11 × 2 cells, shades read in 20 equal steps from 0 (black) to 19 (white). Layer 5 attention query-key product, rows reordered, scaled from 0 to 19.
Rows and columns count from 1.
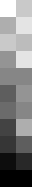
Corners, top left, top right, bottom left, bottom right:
19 15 0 0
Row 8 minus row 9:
1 6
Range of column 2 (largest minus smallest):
17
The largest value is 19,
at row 1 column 1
